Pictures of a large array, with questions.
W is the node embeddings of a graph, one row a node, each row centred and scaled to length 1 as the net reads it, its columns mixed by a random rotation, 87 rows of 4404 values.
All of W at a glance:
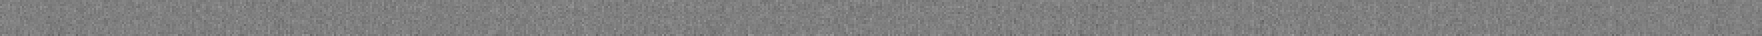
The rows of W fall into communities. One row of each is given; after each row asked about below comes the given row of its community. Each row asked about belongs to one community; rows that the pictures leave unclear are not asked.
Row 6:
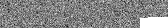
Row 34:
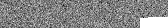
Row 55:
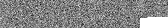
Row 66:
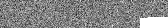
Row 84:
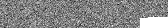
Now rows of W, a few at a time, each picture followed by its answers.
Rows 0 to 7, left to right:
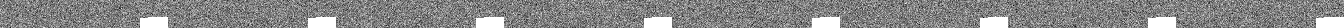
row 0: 6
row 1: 84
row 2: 84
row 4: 84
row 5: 34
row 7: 66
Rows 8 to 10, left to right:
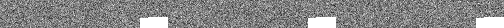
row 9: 55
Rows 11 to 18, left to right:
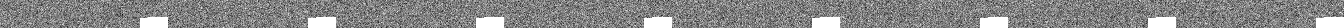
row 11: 6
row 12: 66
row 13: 34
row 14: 34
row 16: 55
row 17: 55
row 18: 6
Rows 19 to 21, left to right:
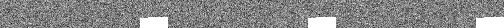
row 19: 6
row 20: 66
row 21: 6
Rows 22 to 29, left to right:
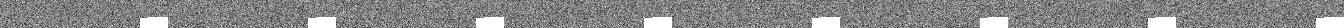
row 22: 55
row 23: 34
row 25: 55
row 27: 66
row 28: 55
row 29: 55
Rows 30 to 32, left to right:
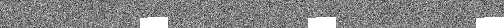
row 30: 66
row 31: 84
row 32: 55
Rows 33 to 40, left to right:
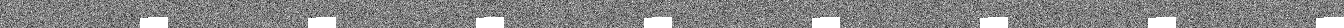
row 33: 34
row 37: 55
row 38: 66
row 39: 55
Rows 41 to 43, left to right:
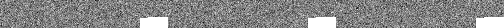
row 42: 6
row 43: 34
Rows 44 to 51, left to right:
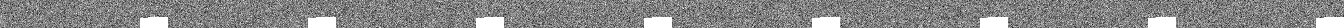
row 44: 34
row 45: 6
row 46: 6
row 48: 84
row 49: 6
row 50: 84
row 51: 6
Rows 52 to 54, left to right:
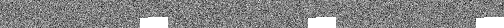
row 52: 84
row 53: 55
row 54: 55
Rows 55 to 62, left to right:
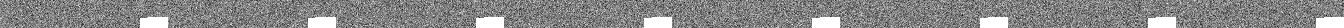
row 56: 6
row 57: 34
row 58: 84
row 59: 6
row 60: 6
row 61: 55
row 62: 55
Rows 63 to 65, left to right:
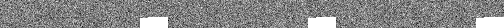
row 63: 84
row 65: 84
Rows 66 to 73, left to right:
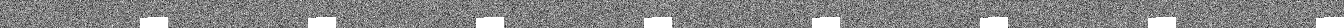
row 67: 34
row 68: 55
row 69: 6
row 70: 6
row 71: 34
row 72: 66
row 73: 34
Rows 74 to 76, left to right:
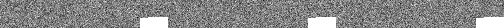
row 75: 66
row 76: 55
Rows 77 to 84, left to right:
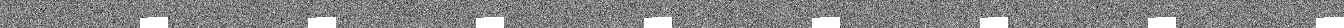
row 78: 84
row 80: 55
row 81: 84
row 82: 66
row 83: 6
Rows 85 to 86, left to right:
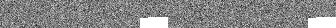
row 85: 6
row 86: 55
